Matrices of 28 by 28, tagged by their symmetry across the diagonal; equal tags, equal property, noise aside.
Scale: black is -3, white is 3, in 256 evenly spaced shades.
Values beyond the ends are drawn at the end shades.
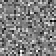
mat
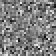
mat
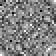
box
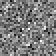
box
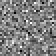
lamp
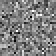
mat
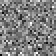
lamp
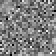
box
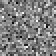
mat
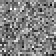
lamp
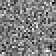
mat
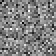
box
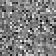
mat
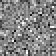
box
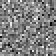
lamp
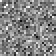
box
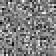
mat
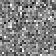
lamp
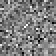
box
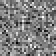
mat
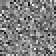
mat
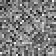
box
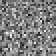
lamp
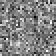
lamp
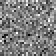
lamp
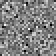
box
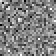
box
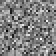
lamp
